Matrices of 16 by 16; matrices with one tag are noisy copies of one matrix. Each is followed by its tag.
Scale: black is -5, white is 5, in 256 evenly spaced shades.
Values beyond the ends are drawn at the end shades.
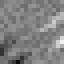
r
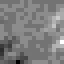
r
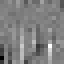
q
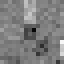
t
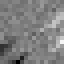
r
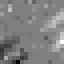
r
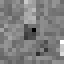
t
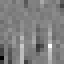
q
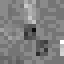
t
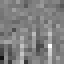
q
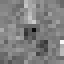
t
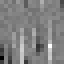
q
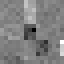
t
